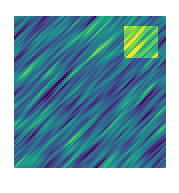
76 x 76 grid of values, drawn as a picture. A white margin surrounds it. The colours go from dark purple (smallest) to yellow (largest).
In the top right lies a patch that is higher than the rest. The ninth with the highest average is the top right. Neither half mirrors the other. Streaks slant up to the right.
